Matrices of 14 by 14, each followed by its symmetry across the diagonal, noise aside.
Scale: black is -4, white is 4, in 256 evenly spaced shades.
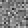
antisymmetric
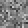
antisymmetric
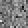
neither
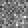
symmetric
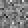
neither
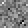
symmetric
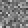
neither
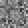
symmetric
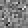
antisymmetric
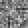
symmetric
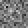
symmetric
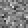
neither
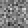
antisymmetric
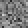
neither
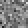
antisymmetric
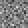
antisymmetric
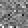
neither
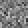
neither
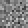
antisymmetric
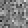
neither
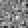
symmetric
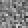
antisymmetric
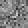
symmetric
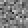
neither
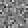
antisymmetric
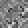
symmetric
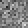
symmetric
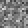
neither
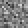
antisymmetric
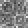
symmetric
